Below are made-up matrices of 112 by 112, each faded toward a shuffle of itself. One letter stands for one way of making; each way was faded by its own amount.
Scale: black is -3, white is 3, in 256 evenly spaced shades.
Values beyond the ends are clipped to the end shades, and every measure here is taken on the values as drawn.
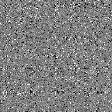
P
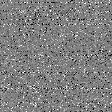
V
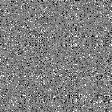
P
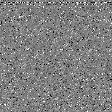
V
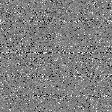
V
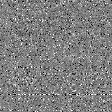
P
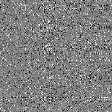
P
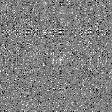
P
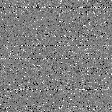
V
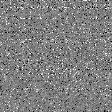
V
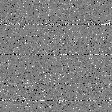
V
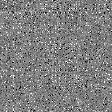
P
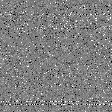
V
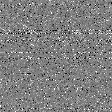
V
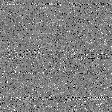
V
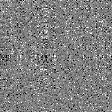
P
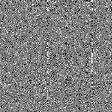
P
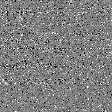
V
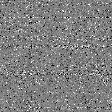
V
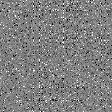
P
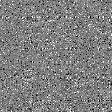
P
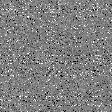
V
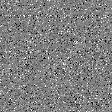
V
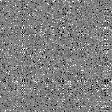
P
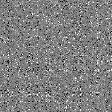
P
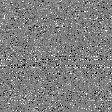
V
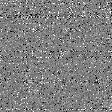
V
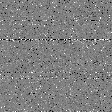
V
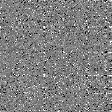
P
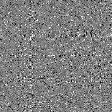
P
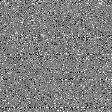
V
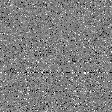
V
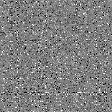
P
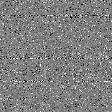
V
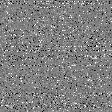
V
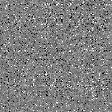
P
